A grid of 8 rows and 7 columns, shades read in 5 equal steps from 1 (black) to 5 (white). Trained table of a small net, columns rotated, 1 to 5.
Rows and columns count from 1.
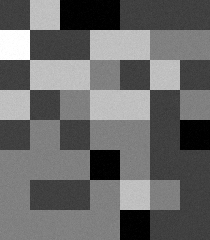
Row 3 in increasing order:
2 2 2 3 4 4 4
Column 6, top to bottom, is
2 3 4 2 2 2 3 2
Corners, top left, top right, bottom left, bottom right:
2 2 3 2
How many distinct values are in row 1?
3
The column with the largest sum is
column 1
